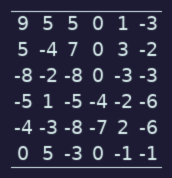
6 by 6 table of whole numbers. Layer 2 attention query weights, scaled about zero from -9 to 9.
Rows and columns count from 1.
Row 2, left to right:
5 -4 7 0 3 -2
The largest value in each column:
9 5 7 0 3 -1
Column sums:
-3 2 -12 -11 0 -21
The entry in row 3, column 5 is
-3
